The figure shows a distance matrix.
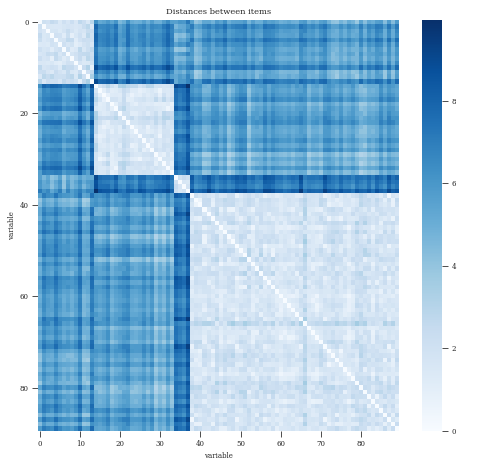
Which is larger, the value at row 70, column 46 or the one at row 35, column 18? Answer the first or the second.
the second
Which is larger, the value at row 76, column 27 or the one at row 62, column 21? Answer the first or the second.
the second
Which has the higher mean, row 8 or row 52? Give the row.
8
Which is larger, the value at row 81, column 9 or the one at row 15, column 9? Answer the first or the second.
the second
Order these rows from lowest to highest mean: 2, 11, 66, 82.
82, 66, 11, 2
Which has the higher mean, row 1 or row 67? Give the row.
1
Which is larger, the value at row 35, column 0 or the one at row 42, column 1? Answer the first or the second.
the second
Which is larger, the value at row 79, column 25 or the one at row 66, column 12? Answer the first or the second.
the second
